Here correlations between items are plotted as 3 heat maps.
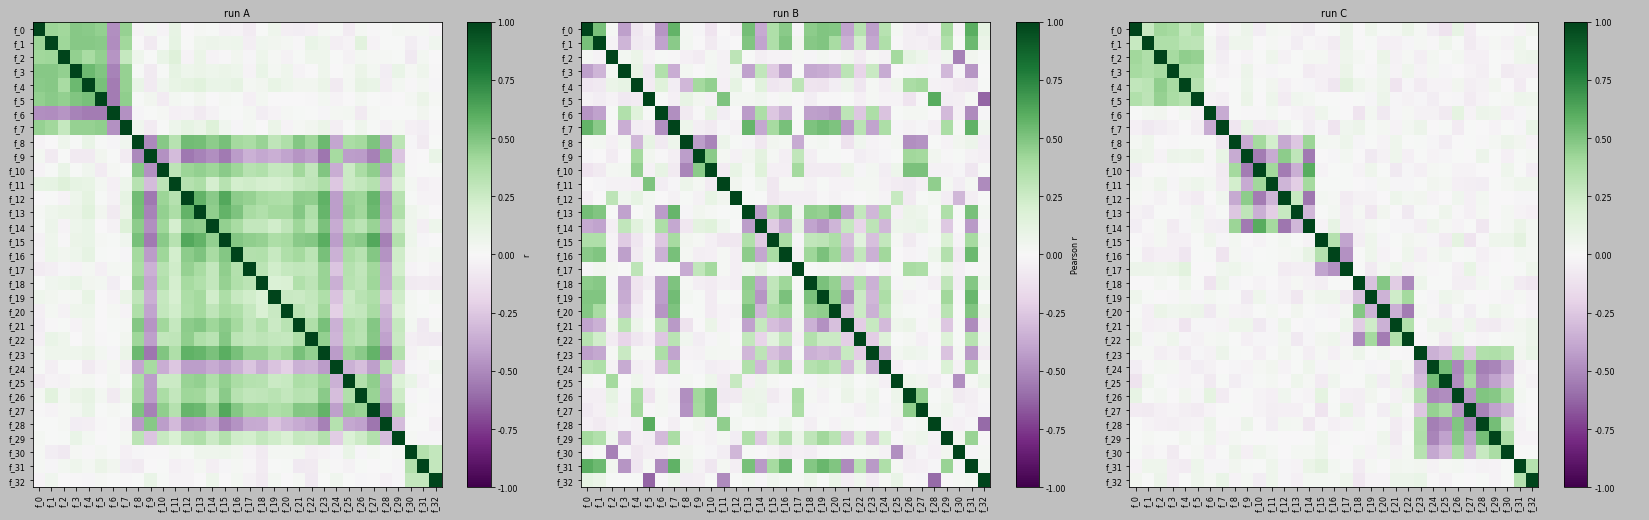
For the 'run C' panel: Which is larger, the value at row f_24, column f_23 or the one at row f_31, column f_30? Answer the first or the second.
the second
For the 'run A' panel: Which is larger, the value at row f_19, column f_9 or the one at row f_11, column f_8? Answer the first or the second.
the second
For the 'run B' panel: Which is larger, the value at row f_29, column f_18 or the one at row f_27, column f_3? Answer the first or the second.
the first
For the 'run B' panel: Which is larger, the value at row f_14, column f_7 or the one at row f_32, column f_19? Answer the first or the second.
the second
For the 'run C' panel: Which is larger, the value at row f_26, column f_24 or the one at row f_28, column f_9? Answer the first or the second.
the second
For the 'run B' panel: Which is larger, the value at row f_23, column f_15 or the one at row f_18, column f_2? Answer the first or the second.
the second
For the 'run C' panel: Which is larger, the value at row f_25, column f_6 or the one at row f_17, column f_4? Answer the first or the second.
the second
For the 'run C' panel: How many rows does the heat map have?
33
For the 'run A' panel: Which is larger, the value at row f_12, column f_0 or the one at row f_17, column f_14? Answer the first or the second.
the second
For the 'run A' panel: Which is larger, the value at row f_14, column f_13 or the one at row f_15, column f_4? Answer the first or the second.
the first
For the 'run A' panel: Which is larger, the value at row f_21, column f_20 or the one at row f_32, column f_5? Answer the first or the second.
the first
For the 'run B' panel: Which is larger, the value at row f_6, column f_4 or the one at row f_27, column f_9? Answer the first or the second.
the second
